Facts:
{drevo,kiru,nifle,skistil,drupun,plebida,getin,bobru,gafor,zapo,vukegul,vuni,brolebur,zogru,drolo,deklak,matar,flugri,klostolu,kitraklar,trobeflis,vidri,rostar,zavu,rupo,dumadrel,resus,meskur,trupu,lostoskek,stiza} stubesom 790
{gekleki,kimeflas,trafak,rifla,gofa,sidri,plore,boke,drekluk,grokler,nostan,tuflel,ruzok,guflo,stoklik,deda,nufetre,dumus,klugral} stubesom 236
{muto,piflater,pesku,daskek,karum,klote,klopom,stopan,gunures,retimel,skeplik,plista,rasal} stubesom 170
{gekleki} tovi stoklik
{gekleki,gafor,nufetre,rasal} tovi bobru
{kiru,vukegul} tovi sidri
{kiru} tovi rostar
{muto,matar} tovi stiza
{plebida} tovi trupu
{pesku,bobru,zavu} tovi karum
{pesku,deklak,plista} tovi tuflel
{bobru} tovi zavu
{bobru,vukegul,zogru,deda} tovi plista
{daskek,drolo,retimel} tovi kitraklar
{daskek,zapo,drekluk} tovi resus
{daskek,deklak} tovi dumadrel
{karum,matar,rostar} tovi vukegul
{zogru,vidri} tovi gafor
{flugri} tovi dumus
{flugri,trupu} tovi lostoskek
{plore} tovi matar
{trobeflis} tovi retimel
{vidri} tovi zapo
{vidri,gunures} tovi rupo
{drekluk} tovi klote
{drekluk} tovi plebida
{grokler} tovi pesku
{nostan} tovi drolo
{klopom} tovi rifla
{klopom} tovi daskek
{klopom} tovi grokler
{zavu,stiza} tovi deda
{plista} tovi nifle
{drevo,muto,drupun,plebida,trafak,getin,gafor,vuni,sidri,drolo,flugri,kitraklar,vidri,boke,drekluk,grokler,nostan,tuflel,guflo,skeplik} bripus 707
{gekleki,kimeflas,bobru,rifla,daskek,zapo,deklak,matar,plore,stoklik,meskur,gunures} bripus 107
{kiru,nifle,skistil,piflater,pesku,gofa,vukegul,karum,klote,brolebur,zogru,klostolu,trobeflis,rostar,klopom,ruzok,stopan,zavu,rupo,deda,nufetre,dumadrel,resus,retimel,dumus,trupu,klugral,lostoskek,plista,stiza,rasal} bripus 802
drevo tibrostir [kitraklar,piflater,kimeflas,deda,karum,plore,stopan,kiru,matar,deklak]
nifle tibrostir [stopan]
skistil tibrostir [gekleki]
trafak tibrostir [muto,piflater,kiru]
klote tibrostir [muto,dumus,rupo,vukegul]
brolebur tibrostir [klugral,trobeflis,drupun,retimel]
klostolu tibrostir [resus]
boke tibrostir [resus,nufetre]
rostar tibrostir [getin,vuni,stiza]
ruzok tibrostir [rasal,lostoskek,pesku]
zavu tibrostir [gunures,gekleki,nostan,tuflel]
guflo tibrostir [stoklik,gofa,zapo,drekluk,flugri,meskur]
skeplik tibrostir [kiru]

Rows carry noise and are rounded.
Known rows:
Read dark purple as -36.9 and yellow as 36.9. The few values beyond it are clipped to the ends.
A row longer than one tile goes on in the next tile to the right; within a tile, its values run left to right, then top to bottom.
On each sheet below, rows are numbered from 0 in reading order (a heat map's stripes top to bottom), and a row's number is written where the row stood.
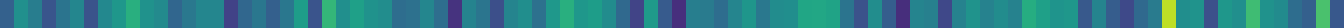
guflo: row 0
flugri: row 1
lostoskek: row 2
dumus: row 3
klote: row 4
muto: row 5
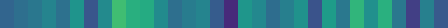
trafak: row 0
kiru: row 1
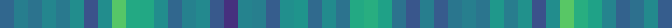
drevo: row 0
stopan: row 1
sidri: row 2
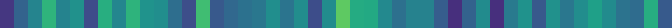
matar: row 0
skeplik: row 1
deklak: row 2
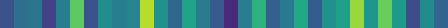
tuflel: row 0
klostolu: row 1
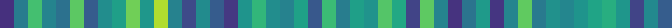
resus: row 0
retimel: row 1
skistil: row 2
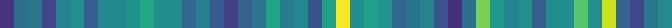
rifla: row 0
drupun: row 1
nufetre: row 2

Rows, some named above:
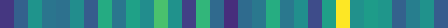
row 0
trobeflis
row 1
drupun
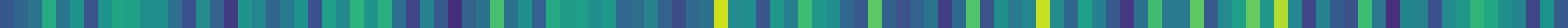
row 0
vidri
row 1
kiru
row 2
plebida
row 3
muto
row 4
tuflel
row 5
resus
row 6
ruzok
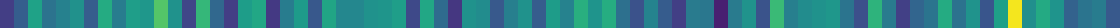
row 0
trobeflis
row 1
daskek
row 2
kiru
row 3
zapo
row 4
drupun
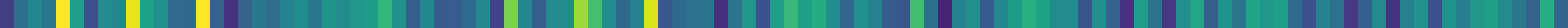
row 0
deda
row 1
klugral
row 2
plista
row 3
grokler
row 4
ruzok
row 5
gofa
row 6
deklak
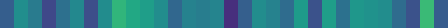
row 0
guflo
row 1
plore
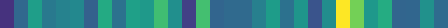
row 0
trobeflis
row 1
boke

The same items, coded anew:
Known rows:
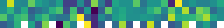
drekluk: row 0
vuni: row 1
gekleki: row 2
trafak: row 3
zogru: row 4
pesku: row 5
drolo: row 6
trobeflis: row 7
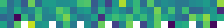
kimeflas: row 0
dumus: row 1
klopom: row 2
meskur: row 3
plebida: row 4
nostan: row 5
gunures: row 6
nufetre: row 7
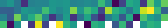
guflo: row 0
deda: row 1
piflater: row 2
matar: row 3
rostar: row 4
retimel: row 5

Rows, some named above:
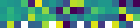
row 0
zogru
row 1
drolo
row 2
klostolu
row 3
plista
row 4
skistil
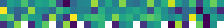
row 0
daskek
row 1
zapo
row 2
zavu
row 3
vidri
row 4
grokler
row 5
vidri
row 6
bobru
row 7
boke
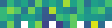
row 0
trupu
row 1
kiru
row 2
plebida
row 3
pesku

